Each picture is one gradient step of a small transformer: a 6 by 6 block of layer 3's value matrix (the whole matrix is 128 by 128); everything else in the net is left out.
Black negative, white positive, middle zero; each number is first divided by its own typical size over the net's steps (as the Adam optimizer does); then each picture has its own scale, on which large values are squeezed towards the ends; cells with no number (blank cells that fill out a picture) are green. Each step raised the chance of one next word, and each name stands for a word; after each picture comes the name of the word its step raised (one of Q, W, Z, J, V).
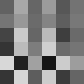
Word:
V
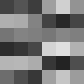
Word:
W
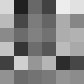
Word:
W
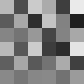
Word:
W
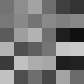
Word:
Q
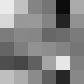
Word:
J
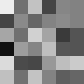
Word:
J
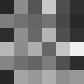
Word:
Q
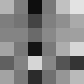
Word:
W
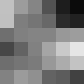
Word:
J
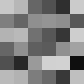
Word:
V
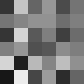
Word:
V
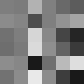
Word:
V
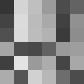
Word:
Q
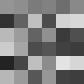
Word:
V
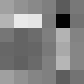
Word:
J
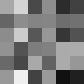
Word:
V
